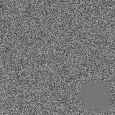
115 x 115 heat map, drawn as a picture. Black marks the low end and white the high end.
No single row or column stands out from its neighbours. Neither half mirrors the other. No overall slope runs across the table. An odd patch, calmer than its surroundings, sits in the bottom right. The bottom right is the smoothest part. The texture is fine-grained noise.
